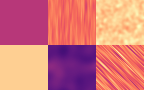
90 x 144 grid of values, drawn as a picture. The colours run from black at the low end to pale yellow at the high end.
The table splits into 2 rows of 3 panels. Panel 1,1: middling, flat. Panel 1,2: high, streaked downward, faint in contrast. Panel 1,3: very high, blotchy, faint in contrast. Panel 2,1: very high, flat. Panel 2,2: low, smooth, faint in contrast. Panel 2,3: high, slanting down to the right.
